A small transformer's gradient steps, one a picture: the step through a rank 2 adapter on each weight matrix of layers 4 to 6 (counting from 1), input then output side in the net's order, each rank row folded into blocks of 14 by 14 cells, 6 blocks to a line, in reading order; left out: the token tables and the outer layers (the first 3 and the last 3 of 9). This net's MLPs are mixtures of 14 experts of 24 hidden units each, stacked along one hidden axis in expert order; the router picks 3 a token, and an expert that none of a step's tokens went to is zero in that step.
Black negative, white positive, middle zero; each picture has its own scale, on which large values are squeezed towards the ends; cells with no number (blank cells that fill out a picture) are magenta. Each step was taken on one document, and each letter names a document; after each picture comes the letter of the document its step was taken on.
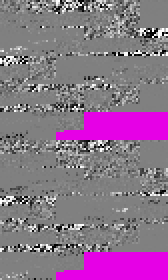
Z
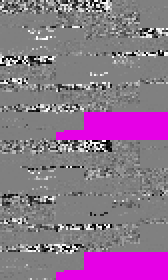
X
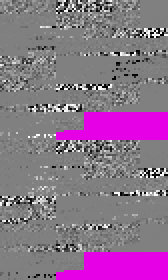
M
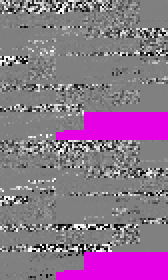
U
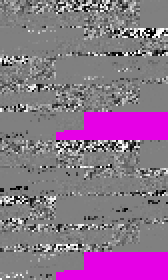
Z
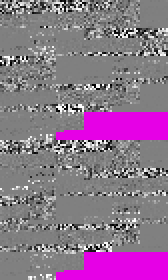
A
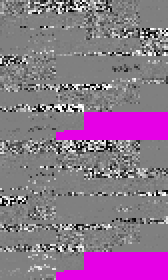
A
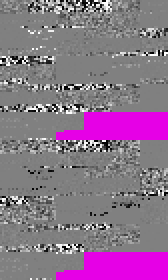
X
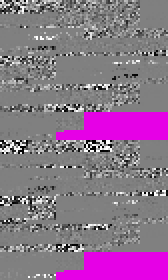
M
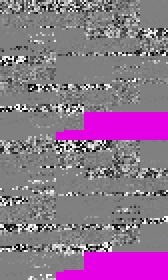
A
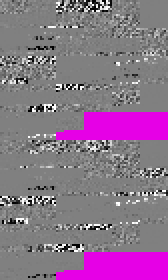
M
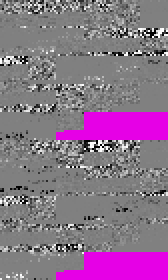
Z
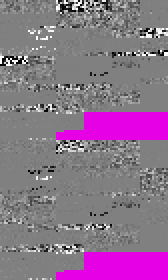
X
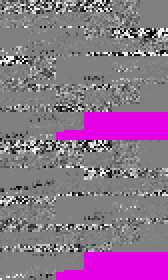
Z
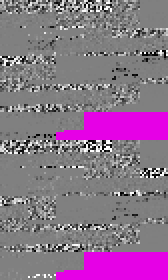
M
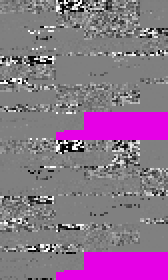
X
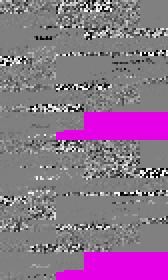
M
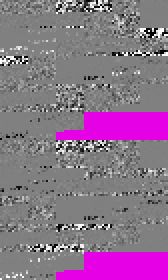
Z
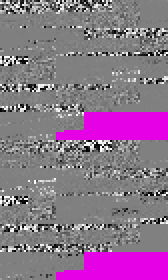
U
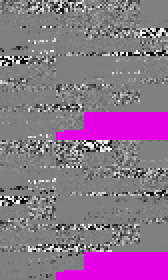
U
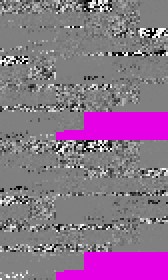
Z
